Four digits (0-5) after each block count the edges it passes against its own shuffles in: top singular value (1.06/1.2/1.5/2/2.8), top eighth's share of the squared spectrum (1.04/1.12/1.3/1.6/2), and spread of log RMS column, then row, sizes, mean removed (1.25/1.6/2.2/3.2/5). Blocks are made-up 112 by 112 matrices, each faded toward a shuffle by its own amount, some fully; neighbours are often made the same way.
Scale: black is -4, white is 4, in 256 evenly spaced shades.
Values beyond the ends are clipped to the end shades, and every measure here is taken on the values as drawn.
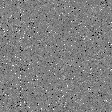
2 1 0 0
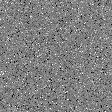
0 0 0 0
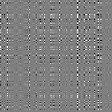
5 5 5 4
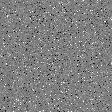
1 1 0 0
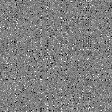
4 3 2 1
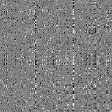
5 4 3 2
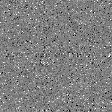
3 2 1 1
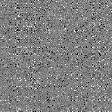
4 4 3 3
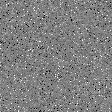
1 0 0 0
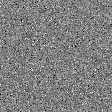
0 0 0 0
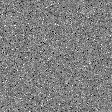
0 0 0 0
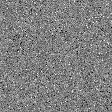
0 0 0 0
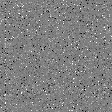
3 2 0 0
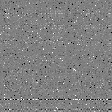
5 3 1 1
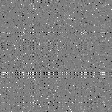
5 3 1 2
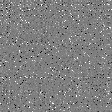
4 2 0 1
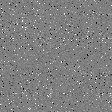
3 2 0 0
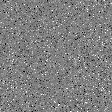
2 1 0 0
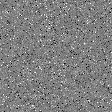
1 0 0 0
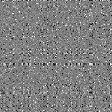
5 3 2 2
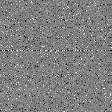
4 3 1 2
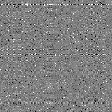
5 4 2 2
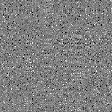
4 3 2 2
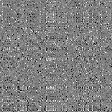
5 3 2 2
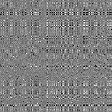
5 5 4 4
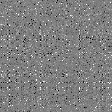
4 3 2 2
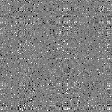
5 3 2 2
